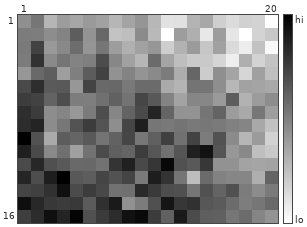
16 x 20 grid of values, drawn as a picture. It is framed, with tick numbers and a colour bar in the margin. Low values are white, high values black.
Values rise toward the bottom left. The top right is the ninth with the lowest average. Neither half mirrors the other. No regular stripes run through it.
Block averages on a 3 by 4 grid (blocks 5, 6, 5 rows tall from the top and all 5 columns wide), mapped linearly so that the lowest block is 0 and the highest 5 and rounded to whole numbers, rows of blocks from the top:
3210 | 4432 | 5443
